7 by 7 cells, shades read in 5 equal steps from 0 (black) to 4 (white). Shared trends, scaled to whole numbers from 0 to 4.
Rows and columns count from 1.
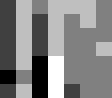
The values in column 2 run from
2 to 3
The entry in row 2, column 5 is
2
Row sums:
17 15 14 15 14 12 13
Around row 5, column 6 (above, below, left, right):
2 2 2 2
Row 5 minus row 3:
0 0 -1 1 0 0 0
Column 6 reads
3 3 2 2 2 2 2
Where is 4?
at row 5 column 4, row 6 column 4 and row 7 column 4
